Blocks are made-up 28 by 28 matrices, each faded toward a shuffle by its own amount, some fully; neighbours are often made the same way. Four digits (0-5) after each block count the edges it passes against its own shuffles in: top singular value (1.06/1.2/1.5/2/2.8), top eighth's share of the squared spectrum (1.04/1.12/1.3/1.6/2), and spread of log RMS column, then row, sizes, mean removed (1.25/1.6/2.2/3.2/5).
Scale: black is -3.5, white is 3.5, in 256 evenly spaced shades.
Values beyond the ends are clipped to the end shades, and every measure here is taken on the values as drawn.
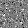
2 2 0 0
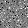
0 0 0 0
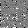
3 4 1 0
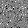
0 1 0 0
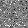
1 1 0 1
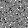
0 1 0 0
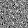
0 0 0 0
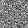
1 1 0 0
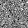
0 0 0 0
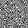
0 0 0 0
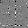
3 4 1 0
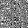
3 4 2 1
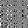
3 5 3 2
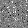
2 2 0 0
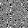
3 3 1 0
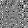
3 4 2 1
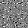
2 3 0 1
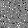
2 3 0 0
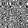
3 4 2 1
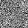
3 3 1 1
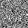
2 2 0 0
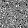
0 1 0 0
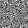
1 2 0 0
